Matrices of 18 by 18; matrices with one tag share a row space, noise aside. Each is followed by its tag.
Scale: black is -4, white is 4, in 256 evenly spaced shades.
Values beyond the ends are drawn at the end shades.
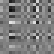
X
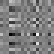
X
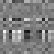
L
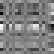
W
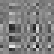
X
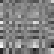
W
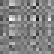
X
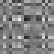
L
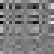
W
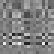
L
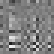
X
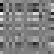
W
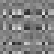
L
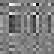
X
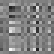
X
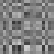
L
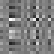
X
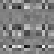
L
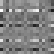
W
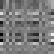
W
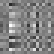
X
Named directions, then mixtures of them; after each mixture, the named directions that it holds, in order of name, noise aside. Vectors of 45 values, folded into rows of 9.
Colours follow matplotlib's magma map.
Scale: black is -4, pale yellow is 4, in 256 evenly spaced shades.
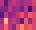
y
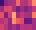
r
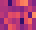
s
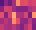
r, s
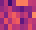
r, s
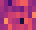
s, y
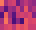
r, y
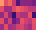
r, s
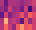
y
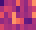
r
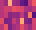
s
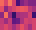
r, s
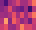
r, y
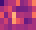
r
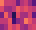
r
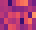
s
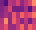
r, y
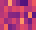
s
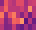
r, y
